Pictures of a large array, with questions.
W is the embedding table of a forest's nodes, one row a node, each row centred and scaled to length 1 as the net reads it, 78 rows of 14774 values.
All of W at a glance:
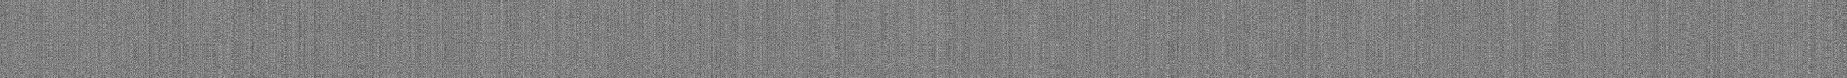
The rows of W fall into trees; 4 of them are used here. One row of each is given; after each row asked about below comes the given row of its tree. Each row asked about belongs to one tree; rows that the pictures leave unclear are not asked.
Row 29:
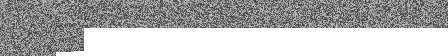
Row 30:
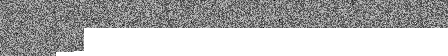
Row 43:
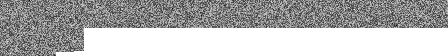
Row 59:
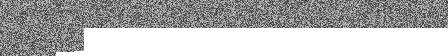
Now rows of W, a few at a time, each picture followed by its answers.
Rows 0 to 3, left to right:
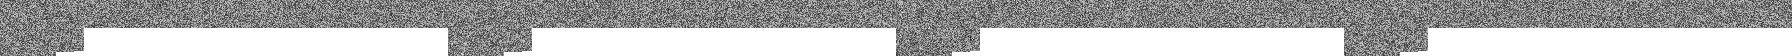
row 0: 43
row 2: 59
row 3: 43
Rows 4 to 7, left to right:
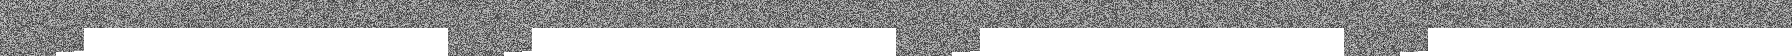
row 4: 30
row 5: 43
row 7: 29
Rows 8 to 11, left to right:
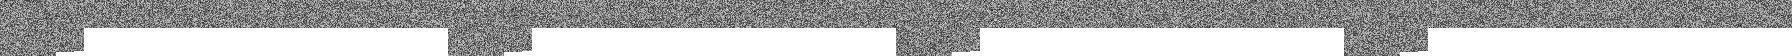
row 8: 43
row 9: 30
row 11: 43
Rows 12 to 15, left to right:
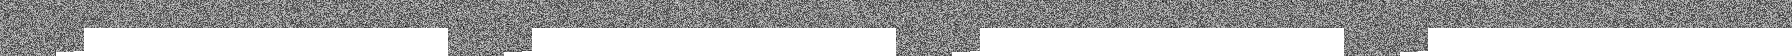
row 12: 30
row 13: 43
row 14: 43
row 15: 29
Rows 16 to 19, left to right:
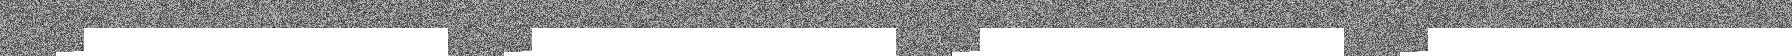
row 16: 30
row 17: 30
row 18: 30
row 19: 29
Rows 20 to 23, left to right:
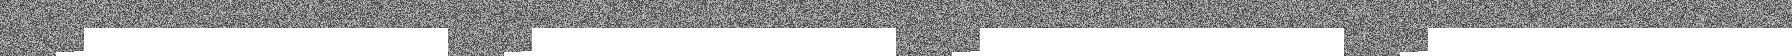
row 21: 30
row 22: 43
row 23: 43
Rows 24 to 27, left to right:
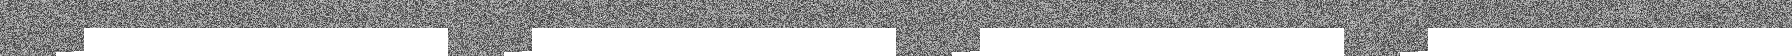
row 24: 29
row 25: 29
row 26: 43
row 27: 29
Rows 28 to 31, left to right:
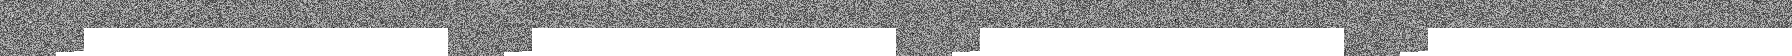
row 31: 59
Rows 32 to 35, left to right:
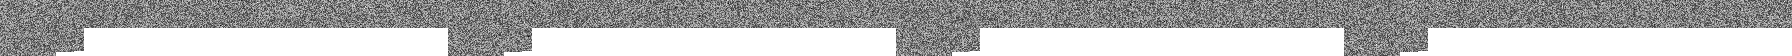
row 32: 29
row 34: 30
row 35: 43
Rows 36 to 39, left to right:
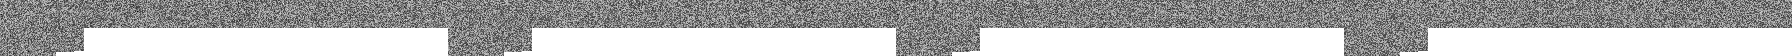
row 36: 29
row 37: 30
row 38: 29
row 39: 43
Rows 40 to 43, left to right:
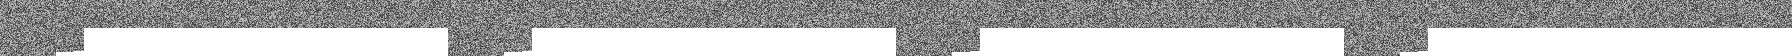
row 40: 30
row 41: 59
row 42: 43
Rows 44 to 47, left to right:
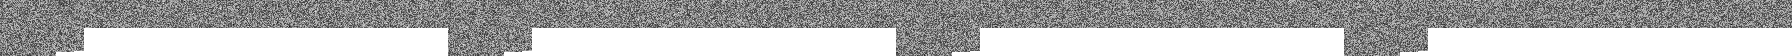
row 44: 59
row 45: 59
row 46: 43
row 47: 30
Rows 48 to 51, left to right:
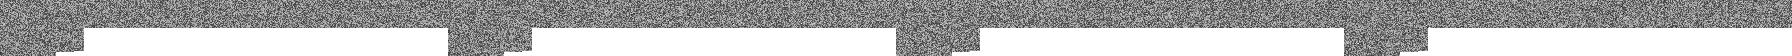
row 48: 43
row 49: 59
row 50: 30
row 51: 59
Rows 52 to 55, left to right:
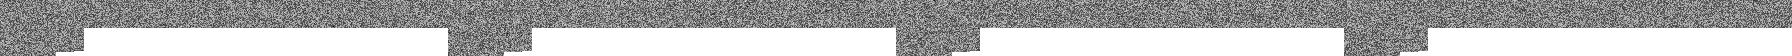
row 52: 43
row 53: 59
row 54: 29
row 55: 59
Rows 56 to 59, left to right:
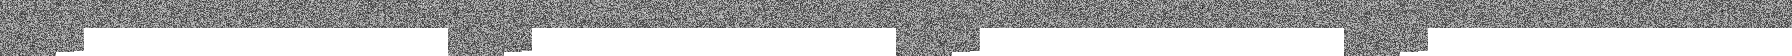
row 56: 59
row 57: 30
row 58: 43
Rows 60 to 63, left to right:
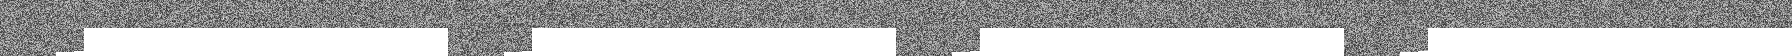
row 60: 43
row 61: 29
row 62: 43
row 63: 59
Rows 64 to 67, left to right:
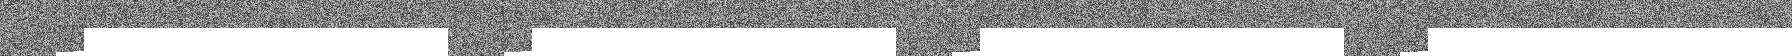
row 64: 29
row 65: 30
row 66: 29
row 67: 29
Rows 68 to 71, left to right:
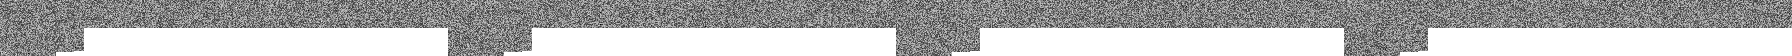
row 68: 30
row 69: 59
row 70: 43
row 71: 59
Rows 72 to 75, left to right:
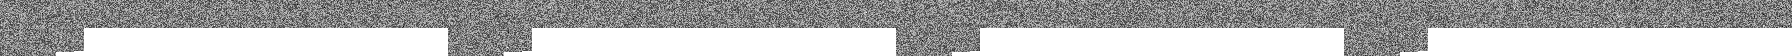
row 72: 43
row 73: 43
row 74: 29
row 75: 30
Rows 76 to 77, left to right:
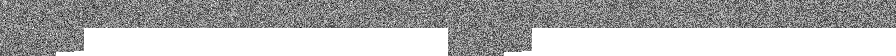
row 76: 59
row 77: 30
